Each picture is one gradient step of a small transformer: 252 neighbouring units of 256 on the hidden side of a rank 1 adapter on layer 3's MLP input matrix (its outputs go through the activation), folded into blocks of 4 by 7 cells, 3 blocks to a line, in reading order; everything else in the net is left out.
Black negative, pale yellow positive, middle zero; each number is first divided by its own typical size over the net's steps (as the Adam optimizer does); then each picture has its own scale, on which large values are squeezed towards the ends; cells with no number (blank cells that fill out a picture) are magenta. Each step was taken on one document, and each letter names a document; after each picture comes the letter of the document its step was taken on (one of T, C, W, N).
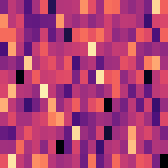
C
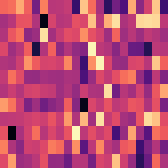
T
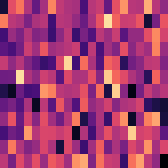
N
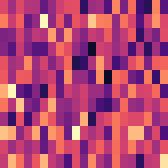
C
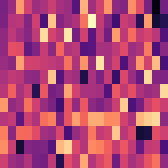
T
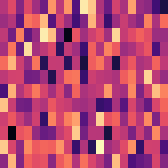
T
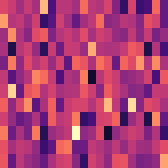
C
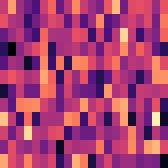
N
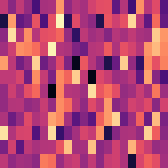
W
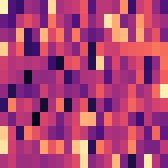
W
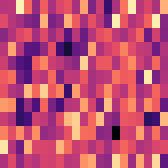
T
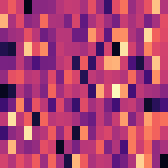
N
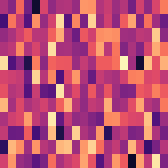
W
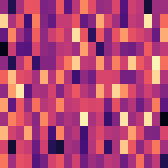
N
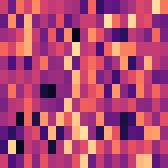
W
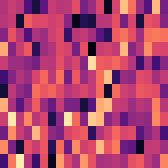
T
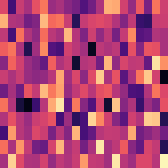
C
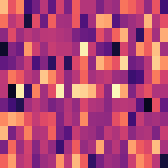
N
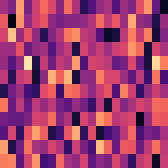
W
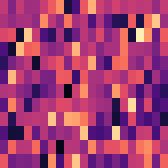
T
